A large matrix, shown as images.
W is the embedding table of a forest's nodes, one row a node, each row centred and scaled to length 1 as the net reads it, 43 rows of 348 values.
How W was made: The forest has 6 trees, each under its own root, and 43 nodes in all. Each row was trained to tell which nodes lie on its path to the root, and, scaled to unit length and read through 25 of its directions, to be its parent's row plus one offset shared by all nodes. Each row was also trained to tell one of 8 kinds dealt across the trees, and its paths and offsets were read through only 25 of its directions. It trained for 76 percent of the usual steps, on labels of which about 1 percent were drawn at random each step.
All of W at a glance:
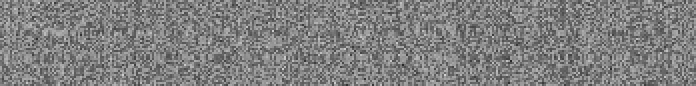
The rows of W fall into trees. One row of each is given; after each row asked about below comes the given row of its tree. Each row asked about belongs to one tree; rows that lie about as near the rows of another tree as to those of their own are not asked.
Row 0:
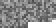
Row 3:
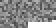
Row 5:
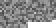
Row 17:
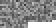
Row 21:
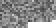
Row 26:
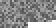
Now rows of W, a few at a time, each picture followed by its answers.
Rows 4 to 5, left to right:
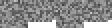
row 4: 5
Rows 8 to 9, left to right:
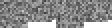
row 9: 26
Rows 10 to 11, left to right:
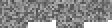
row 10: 21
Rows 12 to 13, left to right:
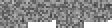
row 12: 0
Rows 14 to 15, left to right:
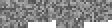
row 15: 0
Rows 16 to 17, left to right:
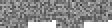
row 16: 26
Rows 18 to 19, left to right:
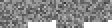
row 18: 3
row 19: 17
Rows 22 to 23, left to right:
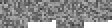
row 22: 17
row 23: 3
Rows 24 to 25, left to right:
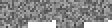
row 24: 21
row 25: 0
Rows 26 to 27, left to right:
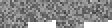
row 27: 3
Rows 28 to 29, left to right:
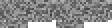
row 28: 0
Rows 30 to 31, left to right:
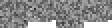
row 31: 3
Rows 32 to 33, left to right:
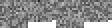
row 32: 0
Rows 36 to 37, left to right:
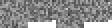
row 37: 5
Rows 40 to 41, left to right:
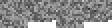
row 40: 17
